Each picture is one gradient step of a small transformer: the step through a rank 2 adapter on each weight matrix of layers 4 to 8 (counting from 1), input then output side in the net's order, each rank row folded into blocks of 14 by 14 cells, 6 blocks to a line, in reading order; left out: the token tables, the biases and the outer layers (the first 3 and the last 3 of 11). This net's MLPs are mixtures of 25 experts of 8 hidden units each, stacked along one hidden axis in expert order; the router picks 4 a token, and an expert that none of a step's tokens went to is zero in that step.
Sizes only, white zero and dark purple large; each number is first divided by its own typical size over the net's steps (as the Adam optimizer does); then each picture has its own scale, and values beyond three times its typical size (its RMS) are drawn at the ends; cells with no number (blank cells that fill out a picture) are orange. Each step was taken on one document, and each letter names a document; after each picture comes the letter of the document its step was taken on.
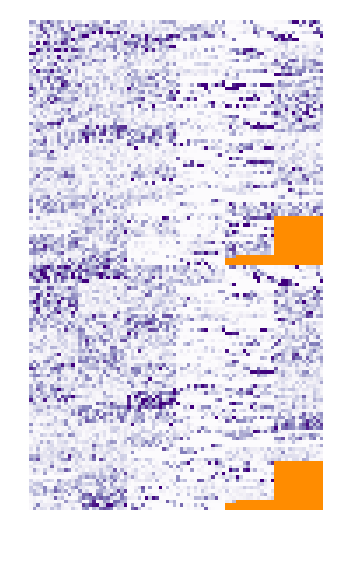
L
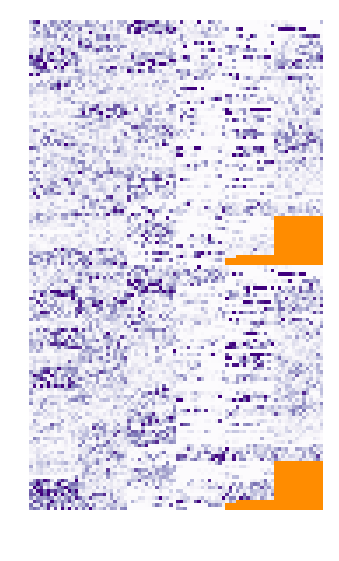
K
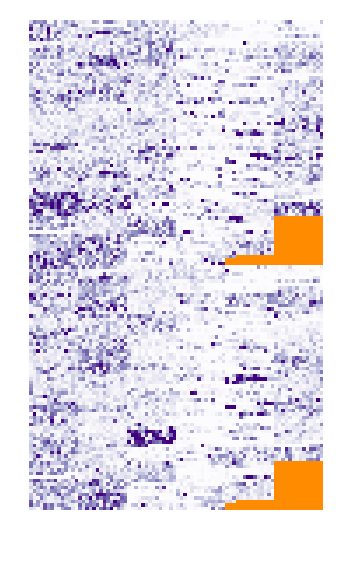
K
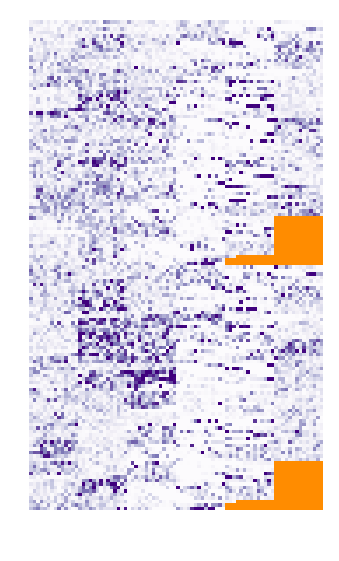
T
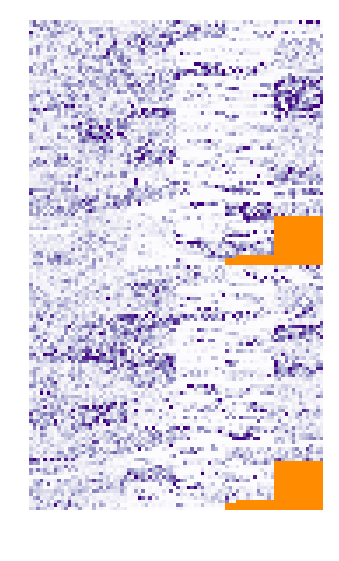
L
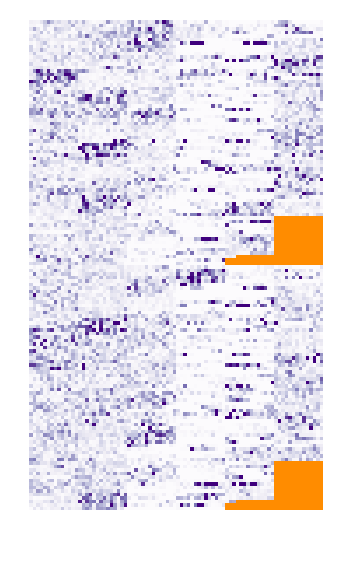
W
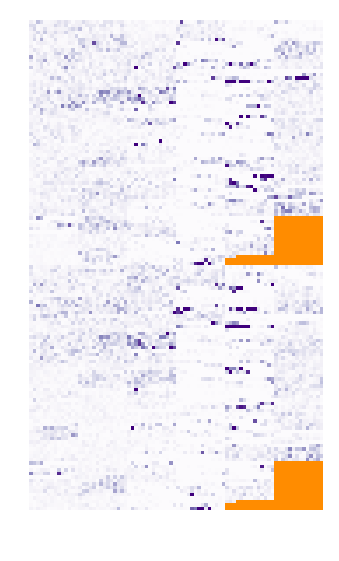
T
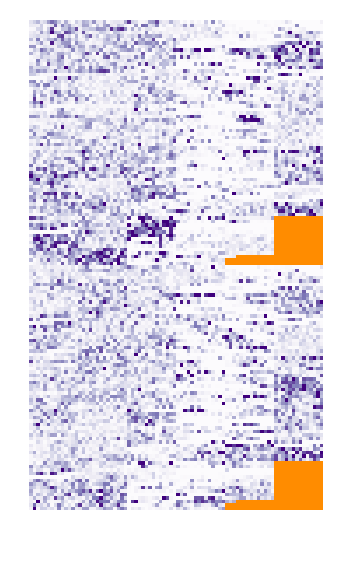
K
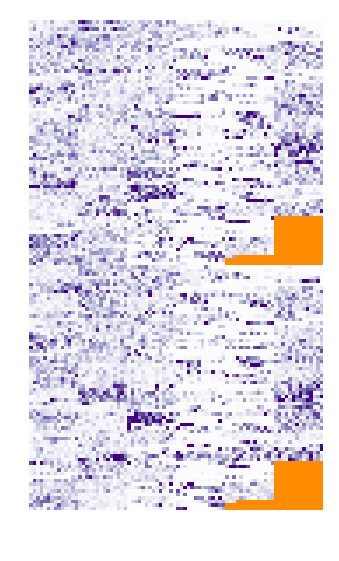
K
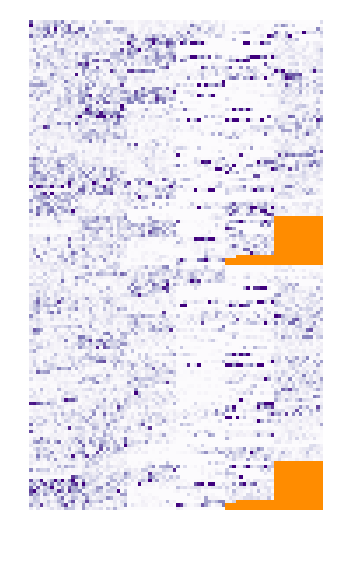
W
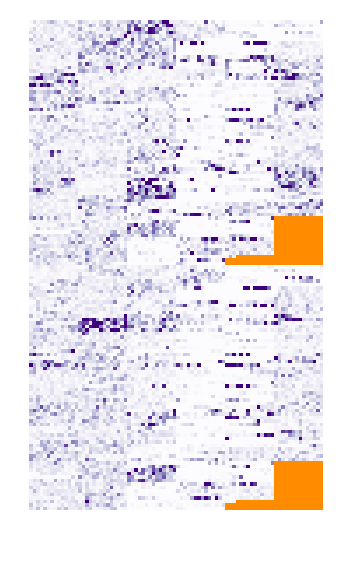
W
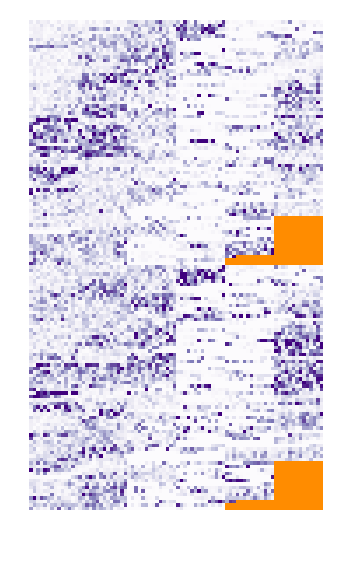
L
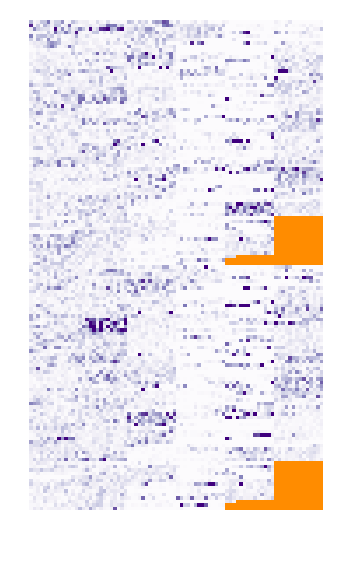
W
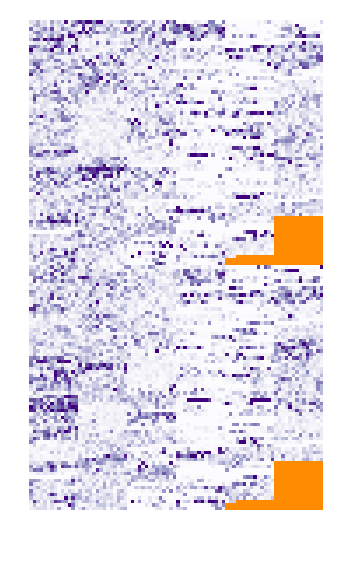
K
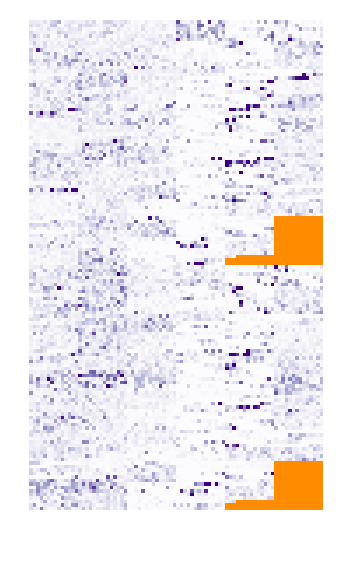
T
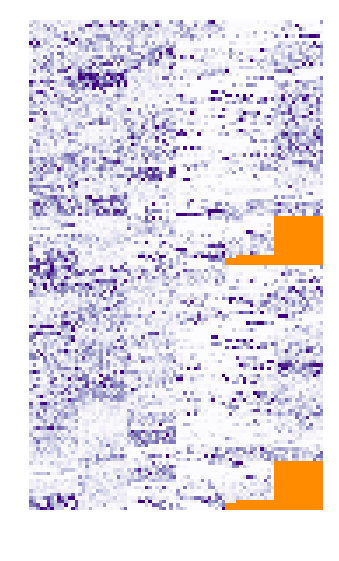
K
